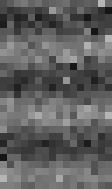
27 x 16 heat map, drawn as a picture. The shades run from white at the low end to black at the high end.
Values change most from cell to cell in the top right. On average the colour sits 60% of the way up the scale. Stripes running across repeat 3 times from top to bottom. The histogram is bell-shaped.
